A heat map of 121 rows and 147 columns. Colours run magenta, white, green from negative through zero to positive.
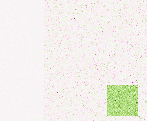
In the bottom right lies a patch that is higher than the rest. No regular stripes run through it. The halves do not mirror each other. The values are skewed, with a long tail toward high values. A vertical seam about 30% of the way across splits the table, and the left part is calmer. The ninth with the highest average is the bottom right.
